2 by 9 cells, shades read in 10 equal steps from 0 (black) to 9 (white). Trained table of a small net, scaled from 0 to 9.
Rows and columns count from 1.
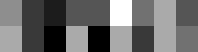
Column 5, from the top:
3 0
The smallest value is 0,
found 2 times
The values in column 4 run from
3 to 6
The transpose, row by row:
5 6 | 2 2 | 1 0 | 3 6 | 3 0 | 9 6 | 4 2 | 6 6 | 3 4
